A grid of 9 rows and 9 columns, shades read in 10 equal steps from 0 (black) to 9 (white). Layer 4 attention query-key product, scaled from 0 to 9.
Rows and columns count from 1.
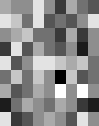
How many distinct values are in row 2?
5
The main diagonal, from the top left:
6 7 7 6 8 0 5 2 5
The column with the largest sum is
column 4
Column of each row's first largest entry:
4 1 3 2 1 2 6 3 1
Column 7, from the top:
6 3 6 5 6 7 5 5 3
